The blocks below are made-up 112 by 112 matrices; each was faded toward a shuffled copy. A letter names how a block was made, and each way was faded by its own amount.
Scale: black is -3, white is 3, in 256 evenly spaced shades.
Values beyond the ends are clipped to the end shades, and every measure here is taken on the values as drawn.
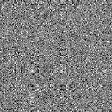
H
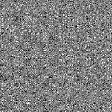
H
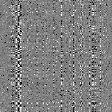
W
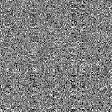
H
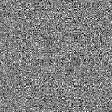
H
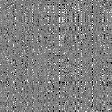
W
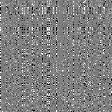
W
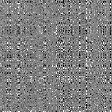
W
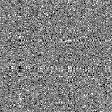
H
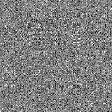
H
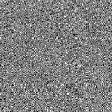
H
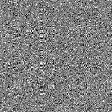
H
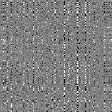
W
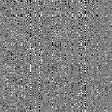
W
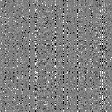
W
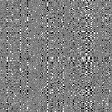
W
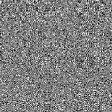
H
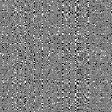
W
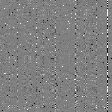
W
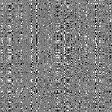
W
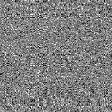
H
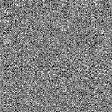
H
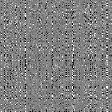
W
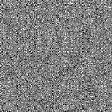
H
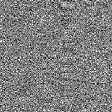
H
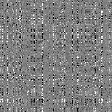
W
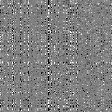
W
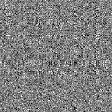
H
